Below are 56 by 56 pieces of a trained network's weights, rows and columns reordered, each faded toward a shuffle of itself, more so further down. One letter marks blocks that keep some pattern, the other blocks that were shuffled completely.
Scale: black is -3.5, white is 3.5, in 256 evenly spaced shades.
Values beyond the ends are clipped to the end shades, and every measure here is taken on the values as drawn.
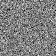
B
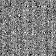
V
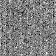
V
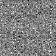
V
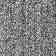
V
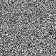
V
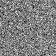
B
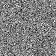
B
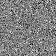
B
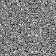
V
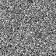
B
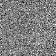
V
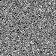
B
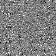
V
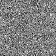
V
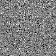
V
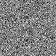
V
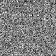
V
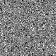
V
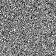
B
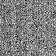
V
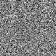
V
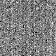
V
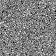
B
